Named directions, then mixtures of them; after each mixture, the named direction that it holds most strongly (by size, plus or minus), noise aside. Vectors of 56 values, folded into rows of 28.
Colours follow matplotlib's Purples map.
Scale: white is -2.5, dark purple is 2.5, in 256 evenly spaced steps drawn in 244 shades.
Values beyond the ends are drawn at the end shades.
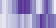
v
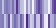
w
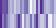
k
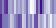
k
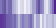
v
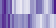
v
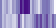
v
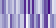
w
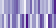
w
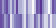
w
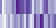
v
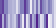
k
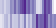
v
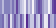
w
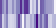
k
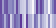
w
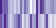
k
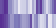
v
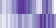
v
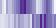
v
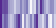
k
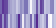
k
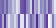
w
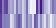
k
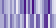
w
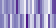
w
